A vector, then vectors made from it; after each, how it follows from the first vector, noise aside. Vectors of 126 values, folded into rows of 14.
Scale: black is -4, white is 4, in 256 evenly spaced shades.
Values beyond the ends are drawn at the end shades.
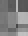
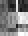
scaled up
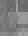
shrunk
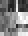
scaled up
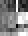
scaled up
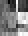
scaled up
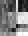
scaled up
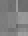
shrunk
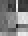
scaled up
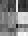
scaled up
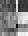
scaled up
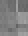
shrunk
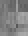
shrunk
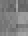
shrunk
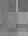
shrunk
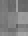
shrunk
